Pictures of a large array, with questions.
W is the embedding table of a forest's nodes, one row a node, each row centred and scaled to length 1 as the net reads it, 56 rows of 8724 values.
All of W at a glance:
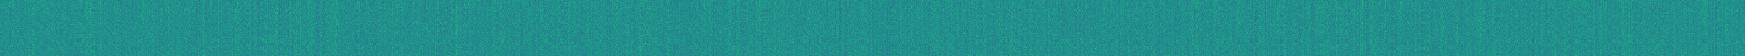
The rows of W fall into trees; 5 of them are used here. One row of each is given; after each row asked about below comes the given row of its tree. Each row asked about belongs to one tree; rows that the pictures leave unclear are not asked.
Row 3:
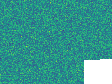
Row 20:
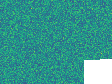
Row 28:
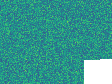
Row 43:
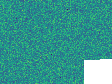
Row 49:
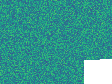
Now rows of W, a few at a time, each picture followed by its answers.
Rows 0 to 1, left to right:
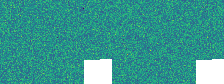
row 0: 43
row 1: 20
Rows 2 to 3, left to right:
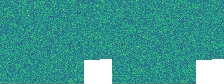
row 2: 3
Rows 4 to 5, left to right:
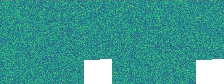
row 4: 20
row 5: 3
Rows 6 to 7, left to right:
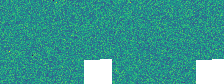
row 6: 20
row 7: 20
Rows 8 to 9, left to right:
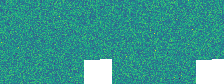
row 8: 20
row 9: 49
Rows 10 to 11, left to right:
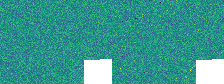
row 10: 49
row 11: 49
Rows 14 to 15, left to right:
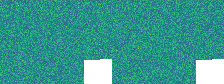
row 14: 49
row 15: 28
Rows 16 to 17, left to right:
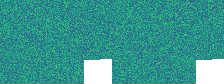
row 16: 28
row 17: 20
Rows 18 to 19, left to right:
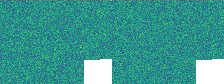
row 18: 49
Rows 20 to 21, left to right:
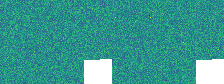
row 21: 49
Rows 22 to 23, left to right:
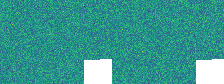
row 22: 43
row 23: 3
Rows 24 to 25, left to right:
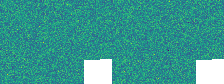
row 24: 20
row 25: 20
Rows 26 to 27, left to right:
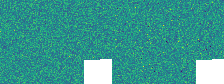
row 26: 28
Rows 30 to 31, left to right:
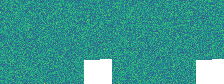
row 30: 20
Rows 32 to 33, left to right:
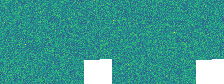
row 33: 49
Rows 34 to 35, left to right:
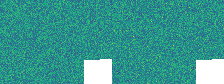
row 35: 43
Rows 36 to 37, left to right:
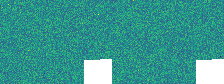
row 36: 28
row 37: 20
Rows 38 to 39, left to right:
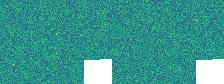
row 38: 49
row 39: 28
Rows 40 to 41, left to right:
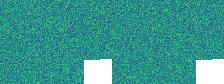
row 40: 28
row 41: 28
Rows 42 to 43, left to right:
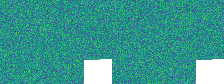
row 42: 28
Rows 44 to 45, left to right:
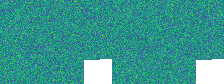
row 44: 20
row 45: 20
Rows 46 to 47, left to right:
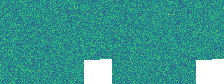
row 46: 3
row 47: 49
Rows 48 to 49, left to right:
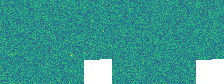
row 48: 3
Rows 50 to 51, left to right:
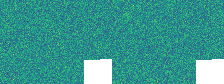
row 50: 28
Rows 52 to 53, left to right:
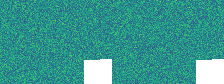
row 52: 28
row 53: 20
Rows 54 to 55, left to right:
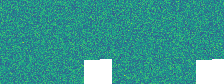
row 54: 49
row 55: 28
